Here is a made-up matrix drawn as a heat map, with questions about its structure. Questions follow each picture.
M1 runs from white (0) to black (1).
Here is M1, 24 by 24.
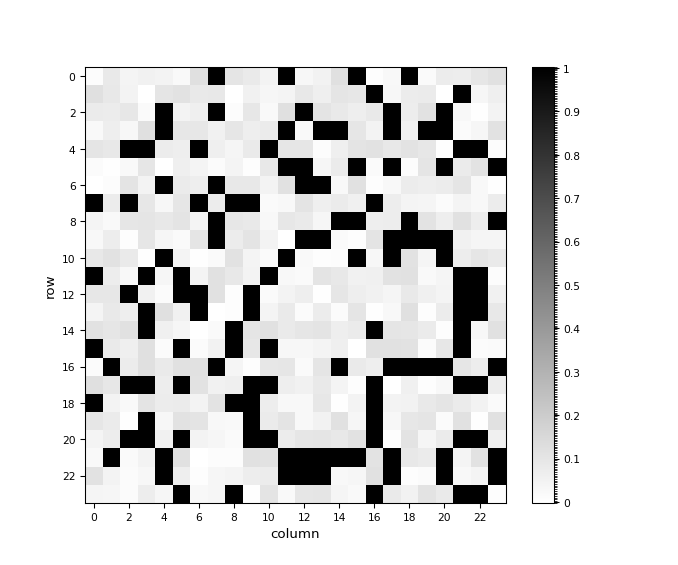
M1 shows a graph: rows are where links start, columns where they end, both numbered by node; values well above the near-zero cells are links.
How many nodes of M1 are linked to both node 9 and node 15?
0
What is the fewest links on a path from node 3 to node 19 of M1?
1
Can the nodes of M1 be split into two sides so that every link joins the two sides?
yes
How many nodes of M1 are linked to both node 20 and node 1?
2
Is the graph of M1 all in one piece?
yes
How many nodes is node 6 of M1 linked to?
4
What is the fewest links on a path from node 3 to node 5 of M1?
2
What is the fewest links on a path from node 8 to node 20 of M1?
3
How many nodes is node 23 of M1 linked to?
5
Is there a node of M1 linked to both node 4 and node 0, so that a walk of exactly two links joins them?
no
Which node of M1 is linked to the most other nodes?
node 21
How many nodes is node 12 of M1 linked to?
6
